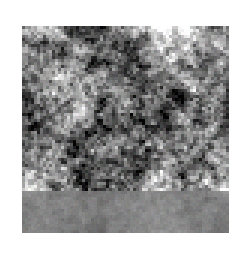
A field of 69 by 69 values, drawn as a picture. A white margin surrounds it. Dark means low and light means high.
A horizontal seam about 80% of the way down splits the table, and the bottom part is calmer. The halves do not mirror each other. The ninth with the highest average is the top right. No overall slope runs across the table. The texture is blotchy.
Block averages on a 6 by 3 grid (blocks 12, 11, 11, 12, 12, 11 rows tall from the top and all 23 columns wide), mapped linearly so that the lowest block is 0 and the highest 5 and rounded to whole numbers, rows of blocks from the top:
2 1 5 / 3 1 2 / 2 0 0 / 1 0 2 / 2 1 3 / 2 2 2
